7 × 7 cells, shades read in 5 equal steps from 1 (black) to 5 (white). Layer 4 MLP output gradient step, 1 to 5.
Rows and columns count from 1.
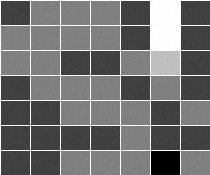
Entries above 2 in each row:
4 5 4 4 4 1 4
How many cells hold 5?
2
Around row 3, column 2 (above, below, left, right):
3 3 3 2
